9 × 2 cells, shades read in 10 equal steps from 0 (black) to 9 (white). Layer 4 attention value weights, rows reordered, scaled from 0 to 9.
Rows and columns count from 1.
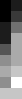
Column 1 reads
0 0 1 1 3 5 6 5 7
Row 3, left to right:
1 4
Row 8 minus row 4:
4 3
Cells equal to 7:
3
